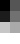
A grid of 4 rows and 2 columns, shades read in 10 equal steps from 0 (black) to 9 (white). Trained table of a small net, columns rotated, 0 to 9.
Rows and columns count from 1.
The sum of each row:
3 5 13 18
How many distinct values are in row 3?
2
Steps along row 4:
same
